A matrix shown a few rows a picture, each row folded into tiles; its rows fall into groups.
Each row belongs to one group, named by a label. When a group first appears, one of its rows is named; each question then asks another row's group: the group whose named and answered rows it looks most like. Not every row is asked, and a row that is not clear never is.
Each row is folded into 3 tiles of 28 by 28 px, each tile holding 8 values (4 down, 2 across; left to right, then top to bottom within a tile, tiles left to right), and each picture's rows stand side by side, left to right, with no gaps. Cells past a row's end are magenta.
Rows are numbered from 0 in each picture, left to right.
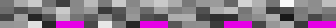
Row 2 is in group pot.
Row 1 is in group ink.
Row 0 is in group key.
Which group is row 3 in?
ink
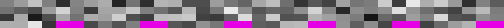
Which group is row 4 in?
pot
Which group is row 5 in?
key
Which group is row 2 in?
pot
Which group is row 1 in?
pot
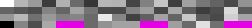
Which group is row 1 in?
key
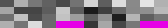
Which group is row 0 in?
key
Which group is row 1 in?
ink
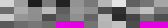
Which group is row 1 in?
key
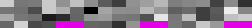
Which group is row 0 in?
pot
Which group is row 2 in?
key
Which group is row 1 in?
pot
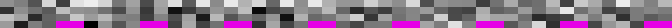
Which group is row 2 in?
ink
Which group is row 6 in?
pot
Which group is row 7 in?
ink
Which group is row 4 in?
ink
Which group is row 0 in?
pot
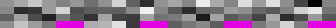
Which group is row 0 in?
key
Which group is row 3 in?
key
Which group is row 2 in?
ink
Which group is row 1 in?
key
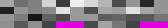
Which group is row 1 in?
pot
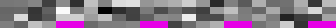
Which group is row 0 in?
key
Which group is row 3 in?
pot
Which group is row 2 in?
key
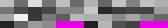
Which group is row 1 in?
ink
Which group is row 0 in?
ink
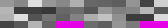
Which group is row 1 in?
pot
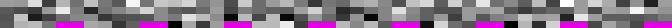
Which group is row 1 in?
pot
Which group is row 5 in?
ink
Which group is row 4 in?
key
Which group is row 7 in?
pot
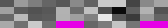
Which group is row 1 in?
key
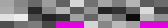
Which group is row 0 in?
pot
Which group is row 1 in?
key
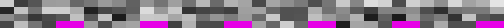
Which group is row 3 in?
key
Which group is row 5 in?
ink
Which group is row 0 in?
pot
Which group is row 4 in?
ink
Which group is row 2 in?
ink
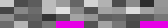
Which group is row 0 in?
pot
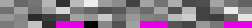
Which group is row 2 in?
pot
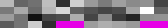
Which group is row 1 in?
key
